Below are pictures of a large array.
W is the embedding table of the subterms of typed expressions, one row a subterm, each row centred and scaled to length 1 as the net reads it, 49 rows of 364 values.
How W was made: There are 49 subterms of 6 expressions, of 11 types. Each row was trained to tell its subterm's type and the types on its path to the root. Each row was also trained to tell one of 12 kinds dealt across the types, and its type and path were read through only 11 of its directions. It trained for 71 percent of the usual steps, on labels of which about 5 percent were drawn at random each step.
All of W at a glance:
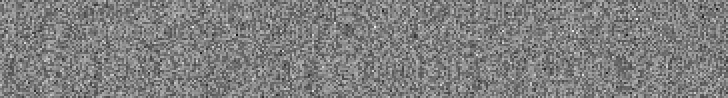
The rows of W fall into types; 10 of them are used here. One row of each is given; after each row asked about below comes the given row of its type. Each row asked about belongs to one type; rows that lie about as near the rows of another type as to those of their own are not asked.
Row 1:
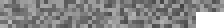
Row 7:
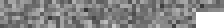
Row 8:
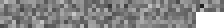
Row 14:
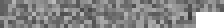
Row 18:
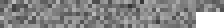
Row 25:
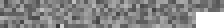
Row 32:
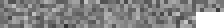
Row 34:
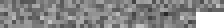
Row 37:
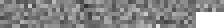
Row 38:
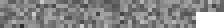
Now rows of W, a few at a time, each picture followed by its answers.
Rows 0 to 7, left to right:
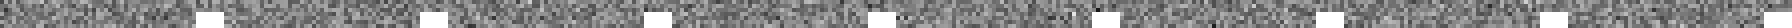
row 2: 8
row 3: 7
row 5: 38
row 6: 1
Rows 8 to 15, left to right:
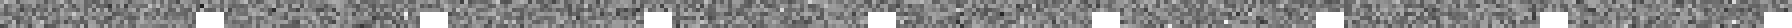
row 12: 7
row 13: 25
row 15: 1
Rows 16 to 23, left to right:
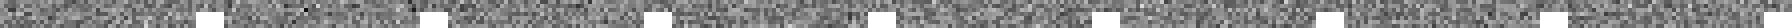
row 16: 1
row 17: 14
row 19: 7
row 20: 8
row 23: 14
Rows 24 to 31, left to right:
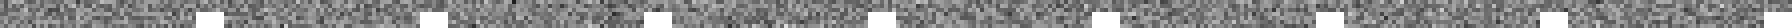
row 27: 14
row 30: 25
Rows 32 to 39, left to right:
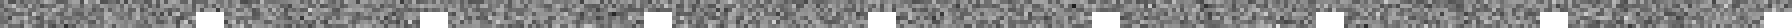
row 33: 8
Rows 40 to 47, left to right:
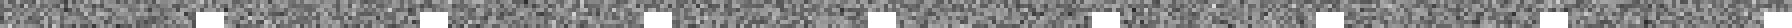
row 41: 14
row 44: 8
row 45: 25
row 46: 37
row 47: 25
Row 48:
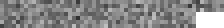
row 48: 7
